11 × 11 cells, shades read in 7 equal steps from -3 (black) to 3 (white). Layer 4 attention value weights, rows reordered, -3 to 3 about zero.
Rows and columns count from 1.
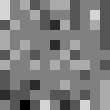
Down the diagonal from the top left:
2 0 0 0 0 0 0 0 0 0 1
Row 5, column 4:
0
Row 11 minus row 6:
1 -2 -3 0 2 0 -3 0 2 0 1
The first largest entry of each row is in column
1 1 2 1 1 2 1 2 7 11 5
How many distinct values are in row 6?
3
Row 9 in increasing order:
-2 -1 -1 0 0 0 0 0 0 1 1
